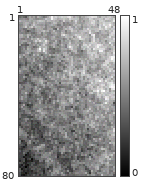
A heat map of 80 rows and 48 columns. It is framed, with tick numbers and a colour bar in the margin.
Neither half mirrors the other. There are no regular stripes. The values follow a bell shape. The ninth with the highest average is the top right. There is an overall slope up to the top right. The ninth with the lowest average is the bottom left.
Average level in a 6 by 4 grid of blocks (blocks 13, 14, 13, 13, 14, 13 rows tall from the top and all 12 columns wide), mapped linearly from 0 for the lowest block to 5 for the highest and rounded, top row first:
3 4 4 5 / 3 3 4 5 / 2 3 4 5 / 2 2 3 4 / 1 2 2 3 / 0 2 2 3
